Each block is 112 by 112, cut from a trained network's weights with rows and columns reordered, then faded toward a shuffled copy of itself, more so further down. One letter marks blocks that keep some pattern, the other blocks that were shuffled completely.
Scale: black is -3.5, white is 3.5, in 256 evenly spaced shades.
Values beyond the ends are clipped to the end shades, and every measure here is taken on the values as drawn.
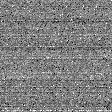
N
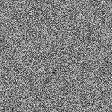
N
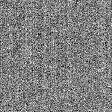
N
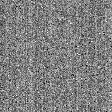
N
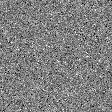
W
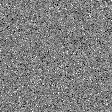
W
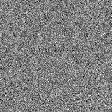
N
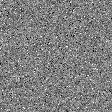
W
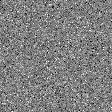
W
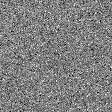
W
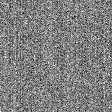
N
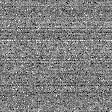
N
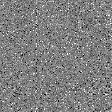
N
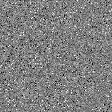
N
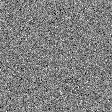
W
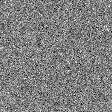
W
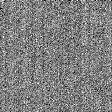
N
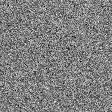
W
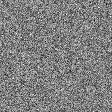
W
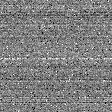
N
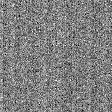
N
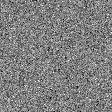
W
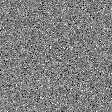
W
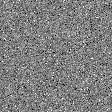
W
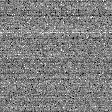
N
